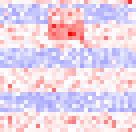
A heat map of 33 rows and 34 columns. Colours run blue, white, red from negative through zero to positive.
Horizontal stripes repeat 3 times down the table. On average the colour sits 50% of the way up the scale. The top middle is the roughest part. There is no overall slope. The top middle is the ninth with the highest average. In the top middle lies a patch that is higher than the rest.
